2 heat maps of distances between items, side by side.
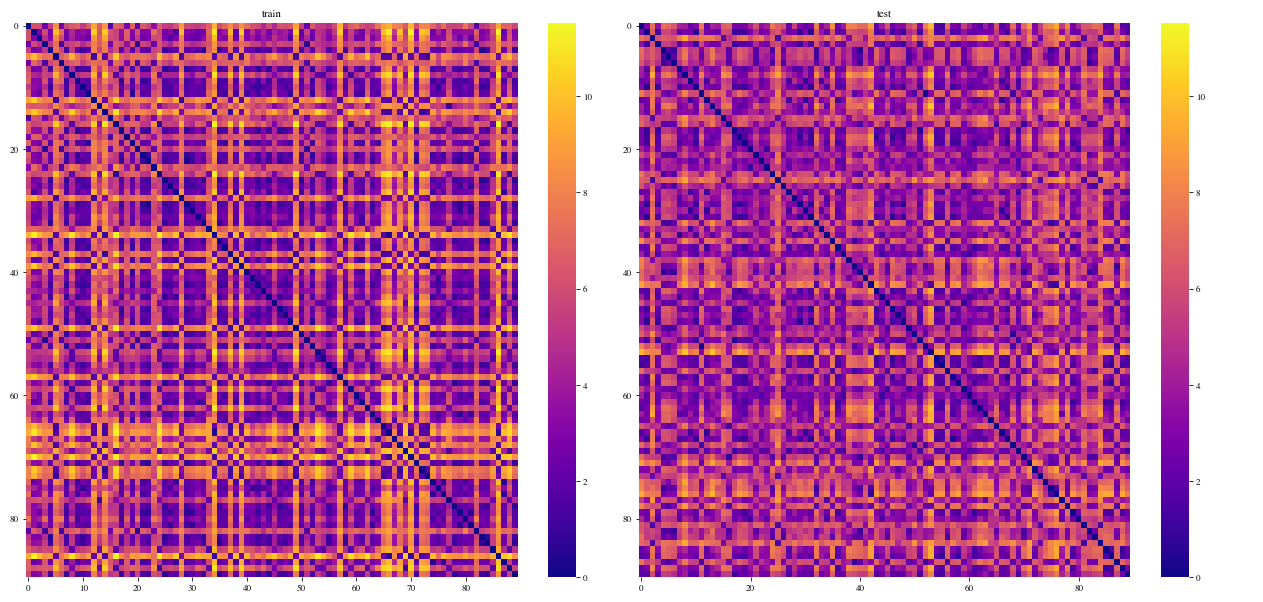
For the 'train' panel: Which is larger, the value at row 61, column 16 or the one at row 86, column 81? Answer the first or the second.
the second
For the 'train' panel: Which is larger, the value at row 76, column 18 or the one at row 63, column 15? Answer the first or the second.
the first
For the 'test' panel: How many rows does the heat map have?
90
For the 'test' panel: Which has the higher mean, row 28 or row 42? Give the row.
42
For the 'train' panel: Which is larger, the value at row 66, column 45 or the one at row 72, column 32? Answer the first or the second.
the first
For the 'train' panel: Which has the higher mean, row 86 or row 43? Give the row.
86
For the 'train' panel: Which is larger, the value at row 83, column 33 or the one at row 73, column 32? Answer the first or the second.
the second
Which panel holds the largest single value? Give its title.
train
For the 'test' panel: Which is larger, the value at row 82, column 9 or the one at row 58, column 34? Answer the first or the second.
the first
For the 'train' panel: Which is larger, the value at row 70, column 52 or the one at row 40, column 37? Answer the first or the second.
the first
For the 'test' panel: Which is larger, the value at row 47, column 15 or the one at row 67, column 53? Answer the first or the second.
the second
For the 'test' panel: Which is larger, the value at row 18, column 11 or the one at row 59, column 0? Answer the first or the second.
the first
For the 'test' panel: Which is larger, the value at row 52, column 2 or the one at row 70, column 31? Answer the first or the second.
the first
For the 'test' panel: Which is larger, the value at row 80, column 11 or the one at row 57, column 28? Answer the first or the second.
the first
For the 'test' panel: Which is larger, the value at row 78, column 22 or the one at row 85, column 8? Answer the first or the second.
the first
